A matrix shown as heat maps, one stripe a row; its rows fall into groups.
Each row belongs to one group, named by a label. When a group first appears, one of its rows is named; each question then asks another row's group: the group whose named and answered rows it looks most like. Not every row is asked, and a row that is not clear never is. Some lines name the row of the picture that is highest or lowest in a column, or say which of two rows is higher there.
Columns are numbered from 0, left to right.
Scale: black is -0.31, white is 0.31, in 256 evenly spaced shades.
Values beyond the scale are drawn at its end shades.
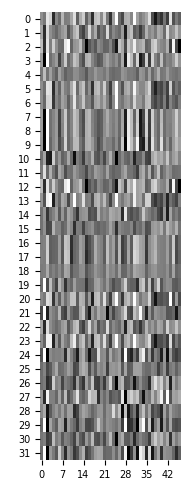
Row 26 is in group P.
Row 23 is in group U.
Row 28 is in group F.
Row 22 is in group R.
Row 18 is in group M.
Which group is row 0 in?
U
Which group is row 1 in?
R
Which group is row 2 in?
M
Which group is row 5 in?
U
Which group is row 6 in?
U
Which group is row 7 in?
R
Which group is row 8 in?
R
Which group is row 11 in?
F
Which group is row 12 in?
M
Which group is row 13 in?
U
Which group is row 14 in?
F
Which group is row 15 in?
P
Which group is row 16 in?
M
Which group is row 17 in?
M
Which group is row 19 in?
F
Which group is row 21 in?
F
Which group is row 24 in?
F
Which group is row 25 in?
F
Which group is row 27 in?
R
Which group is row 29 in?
F
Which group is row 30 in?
P
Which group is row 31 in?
F
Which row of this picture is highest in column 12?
27
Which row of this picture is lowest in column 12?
24
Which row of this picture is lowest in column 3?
10
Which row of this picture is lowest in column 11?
10
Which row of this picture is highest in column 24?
28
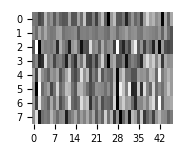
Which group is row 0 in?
P
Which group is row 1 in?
M
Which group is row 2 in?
F
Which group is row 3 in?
P
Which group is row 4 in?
R
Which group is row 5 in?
R
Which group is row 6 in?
R
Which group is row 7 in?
F
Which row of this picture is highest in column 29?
5
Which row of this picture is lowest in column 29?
7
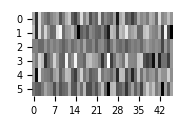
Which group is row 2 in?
P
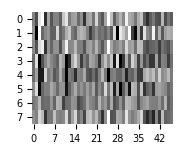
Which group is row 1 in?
R
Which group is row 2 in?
U
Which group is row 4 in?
P
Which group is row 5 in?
F
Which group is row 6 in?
M
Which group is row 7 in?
U
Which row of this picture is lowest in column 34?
1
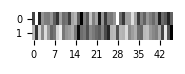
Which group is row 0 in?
F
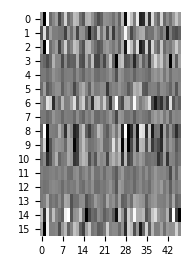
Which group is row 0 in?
R
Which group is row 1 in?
F
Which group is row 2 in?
R
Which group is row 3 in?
P
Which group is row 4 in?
P
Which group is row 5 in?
F
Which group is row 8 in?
F
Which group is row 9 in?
F
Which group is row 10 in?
F
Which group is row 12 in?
P
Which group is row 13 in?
M
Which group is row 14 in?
M
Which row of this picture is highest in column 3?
6
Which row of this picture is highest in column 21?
6
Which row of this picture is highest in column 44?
14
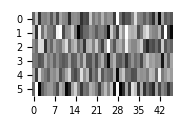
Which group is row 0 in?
F
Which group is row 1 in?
M
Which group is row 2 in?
U
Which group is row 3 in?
P
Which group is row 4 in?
R
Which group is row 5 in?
F
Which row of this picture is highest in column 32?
1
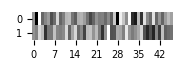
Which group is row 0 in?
R
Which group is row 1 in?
U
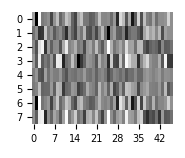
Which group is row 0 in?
R
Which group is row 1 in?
P
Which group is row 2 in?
U
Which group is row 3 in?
M
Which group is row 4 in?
P
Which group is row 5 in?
M
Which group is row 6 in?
R
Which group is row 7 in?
U
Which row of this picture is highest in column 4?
1
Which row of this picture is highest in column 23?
1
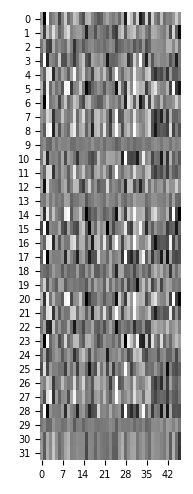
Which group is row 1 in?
M
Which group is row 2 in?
P
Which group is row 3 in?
F
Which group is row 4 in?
U
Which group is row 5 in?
M
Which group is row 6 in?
R
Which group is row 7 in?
U
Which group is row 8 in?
U
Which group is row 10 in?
F
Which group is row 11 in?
U
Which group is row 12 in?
R
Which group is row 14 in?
M
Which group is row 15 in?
F
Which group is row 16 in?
U
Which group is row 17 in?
F
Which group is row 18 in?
P
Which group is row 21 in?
U
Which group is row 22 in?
P
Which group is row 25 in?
F
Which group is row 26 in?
U
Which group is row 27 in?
U
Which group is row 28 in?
F
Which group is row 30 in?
M
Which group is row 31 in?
M
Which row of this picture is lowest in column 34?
23
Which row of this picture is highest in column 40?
23
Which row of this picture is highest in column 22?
12
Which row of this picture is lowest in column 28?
23
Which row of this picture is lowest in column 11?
22
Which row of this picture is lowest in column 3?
22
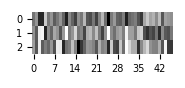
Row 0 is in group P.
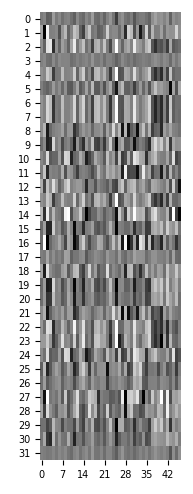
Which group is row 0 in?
P
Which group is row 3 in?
P
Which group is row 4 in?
U
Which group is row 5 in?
P
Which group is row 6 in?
U
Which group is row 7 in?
U
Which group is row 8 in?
F
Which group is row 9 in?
P
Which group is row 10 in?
M
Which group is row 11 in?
F
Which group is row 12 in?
M
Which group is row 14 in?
M
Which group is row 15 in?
P
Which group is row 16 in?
F
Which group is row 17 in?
M
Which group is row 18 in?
R
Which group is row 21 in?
F
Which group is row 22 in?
U
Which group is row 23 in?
U
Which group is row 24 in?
M
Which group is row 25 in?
F
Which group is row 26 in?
F
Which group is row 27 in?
R
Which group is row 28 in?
R
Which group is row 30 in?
P
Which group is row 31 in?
P
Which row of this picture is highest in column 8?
14
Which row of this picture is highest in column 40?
27
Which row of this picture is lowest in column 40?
23
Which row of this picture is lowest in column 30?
16
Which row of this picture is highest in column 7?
23
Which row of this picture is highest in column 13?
14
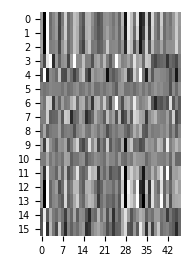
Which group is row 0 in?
R
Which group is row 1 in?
R
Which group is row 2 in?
R
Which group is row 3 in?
U
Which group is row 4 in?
F
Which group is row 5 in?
P
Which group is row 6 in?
U
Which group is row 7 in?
M
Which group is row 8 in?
F
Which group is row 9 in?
R
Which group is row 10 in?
M
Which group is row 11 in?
R
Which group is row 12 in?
R
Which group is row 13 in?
R
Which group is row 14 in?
F
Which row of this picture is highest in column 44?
7
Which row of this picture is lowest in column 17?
6
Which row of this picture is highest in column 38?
7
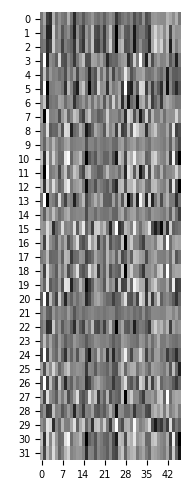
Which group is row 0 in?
P
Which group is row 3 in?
F
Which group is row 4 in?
F
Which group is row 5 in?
F
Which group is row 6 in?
F
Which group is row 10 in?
M
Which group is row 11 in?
R
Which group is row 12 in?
M
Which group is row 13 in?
F
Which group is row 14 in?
M
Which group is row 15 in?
U
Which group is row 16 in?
R
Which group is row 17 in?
M
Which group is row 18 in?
R
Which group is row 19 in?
M
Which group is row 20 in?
F
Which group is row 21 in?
P
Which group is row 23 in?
F
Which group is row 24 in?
F
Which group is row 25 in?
M
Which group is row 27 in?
R
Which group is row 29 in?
U
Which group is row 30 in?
M
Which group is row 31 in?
M
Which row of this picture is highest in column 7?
15
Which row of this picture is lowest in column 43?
2
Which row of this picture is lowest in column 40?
15
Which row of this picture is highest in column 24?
6
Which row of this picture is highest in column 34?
5
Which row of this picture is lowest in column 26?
15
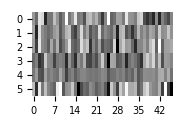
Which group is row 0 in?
U
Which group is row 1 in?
R
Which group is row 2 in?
R
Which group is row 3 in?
P
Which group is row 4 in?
P
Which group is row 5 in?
M
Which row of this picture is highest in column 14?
0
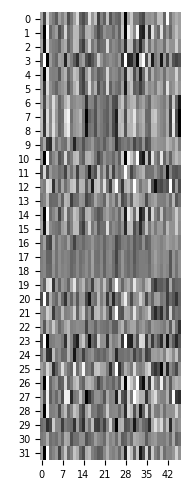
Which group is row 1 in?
R
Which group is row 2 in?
R
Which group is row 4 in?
R
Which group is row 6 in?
M
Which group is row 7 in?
M
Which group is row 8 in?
M
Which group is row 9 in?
P
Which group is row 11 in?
F
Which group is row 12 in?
U
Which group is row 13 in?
M
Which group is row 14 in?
R
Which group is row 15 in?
R
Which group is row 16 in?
P
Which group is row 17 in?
P
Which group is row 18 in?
P
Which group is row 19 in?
U
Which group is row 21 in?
U
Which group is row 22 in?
M
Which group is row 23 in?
F
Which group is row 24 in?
P
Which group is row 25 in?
U
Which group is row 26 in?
R
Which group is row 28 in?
R
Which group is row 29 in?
P
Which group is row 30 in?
M
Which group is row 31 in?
R
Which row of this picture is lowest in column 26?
25
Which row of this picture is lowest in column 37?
3
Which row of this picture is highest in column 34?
3
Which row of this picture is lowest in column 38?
12
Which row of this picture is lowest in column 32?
3
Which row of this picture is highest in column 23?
29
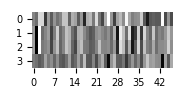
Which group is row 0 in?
U
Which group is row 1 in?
R
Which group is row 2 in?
R
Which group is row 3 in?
P
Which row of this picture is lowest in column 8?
0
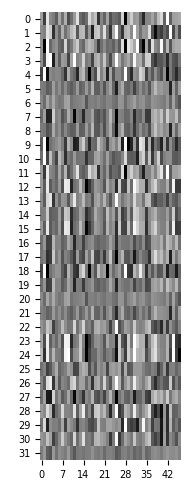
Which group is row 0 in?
R
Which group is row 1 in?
U
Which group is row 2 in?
R
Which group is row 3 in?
U
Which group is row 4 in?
F
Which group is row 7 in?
P
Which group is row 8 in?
P
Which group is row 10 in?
F
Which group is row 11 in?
R
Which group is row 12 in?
M
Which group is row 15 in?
M
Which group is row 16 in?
P
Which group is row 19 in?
P
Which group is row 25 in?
F
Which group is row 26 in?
U
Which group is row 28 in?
U
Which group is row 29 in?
F
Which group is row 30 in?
U
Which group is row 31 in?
P
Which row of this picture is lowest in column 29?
9
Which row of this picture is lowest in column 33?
2
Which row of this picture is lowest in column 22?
18
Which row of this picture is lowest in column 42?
4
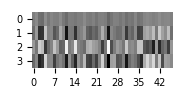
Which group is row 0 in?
P
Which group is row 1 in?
P
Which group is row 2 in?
U
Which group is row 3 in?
P
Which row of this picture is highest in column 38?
3
